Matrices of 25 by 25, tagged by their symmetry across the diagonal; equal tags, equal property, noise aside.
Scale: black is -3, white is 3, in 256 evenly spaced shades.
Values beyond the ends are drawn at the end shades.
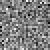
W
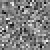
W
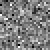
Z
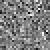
Z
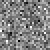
Z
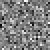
W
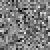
Z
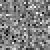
W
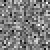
Z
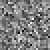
W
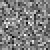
Z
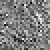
W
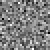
W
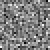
W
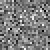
Z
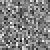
Z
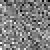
W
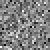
Z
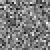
Z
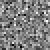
W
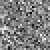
Z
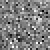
W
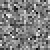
W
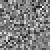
W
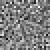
W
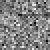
Z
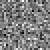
Z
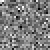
Z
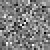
W
